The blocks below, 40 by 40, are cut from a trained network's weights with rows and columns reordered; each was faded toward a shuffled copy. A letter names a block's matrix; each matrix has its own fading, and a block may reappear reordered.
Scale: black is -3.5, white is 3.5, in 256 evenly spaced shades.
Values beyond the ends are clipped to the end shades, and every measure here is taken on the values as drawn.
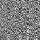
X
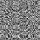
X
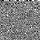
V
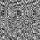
X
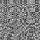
X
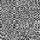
X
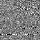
V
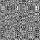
X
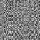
X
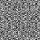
X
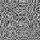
X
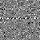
V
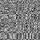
X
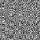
X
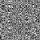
X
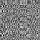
X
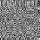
X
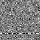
V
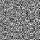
X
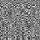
X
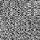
X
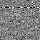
V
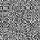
X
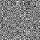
X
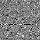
V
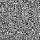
V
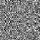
X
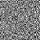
X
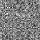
V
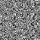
V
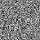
V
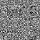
V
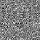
V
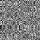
X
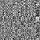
X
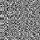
X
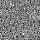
V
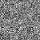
V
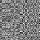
X
